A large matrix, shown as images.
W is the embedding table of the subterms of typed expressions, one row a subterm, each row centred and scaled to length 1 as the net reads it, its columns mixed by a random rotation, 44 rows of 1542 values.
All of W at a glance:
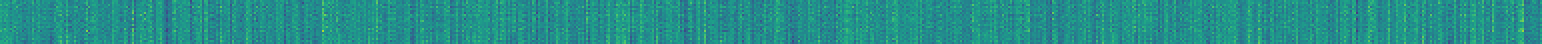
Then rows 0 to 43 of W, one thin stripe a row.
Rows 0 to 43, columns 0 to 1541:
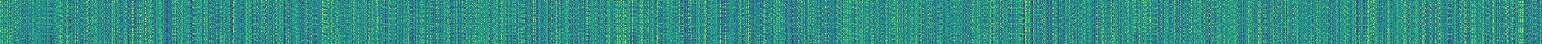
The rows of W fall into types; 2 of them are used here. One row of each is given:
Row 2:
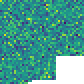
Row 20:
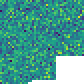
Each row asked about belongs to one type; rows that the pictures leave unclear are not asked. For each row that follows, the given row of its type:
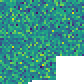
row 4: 20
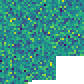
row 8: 2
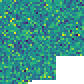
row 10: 2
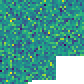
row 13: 2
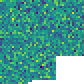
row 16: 20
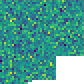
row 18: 2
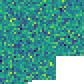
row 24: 2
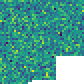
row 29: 20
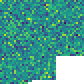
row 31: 2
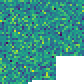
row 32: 20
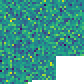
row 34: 2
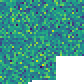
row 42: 20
